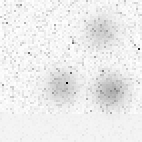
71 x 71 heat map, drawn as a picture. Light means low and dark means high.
Overall the values sit about 10% of the way up the scale. Three bumps rise from the field. The values are skewed, with a long tail toward high values. A horizontal seam about 80% of the way down splits the table, and the bottom part is calmer. The halves do not mirror each other.
